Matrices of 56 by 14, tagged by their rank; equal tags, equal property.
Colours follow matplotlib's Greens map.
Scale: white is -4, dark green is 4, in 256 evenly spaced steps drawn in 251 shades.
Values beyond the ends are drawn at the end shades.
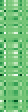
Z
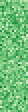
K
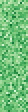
K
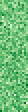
K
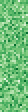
K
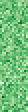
K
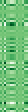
Z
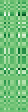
Z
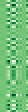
Z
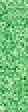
K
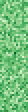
K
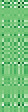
Z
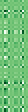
Z
